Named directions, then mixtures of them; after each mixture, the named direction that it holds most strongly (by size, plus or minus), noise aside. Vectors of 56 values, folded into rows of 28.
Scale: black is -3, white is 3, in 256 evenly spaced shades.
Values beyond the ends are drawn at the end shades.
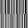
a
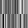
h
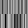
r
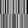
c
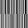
a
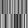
r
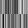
h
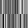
h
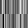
h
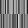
c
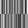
c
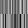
r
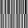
a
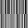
a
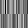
c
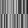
h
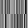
a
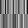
c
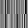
a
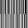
a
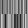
r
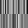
c
